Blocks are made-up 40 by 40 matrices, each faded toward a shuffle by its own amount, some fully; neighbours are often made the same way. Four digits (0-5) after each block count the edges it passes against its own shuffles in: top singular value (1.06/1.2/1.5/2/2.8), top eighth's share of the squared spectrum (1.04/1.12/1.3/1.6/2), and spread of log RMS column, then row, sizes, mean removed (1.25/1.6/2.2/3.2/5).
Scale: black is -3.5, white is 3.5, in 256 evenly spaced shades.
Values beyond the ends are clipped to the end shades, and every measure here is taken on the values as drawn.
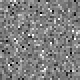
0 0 0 0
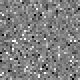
0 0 0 0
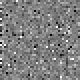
2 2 1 0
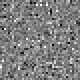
0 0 0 0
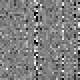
2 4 3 0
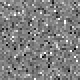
0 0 0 0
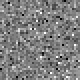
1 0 0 0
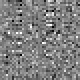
3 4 2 2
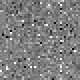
2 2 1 0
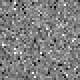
1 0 0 0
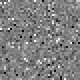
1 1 0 0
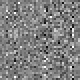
3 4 3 1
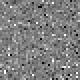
0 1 0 0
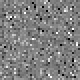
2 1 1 0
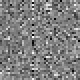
3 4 2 1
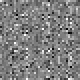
3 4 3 1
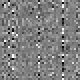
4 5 3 1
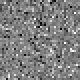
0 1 0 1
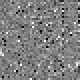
2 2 1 0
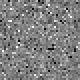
1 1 0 0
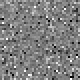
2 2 1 0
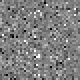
2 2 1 0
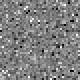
1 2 0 0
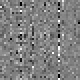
3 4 3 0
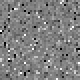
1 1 0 0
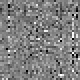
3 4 2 0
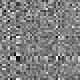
4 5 3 3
